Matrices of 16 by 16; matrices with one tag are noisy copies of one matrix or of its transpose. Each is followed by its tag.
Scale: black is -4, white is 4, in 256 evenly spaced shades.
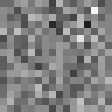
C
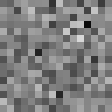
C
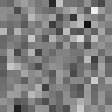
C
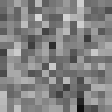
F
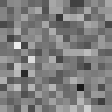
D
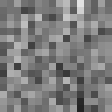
F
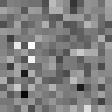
D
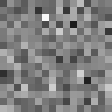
D
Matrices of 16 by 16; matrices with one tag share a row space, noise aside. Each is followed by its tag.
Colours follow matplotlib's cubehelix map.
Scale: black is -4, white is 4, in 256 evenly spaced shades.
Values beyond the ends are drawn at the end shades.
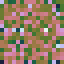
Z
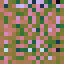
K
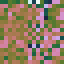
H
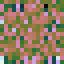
Z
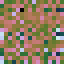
Z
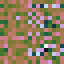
H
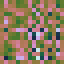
K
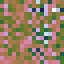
H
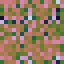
Z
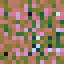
K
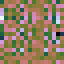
Z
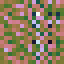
K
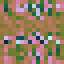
K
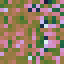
H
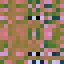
H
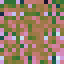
Z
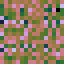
Z
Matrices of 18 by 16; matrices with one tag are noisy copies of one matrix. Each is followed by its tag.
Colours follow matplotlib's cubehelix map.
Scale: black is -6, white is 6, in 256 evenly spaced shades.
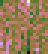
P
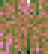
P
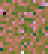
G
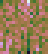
P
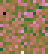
G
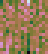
P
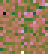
G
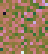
G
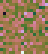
G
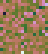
G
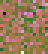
G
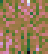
P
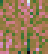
P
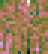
P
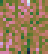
P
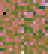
G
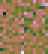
G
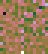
G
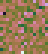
G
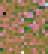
G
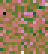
G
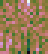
P
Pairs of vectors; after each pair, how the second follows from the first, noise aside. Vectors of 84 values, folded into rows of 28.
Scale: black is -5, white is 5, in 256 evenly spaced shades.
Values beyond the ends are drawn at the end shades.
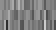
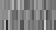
copied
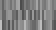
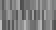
copied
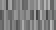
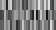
scaled up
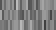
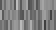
copied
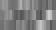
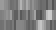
copied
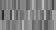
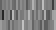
copied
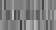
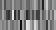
scaled up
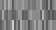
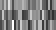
scaled up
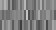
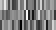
scaled up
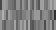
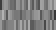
copied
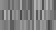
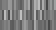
sign-scrambled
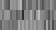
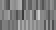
copied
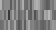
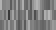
copied
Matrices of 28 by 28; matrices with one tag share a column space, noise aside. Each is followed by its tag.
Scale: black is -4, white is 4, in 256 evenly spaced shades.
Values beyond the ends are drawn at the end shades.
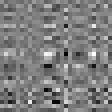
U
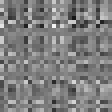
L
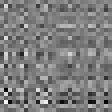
U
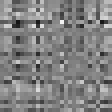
L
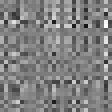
L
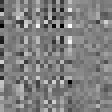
L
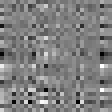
U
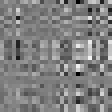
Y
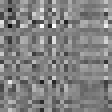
L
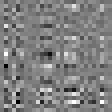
U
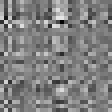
L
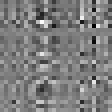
L
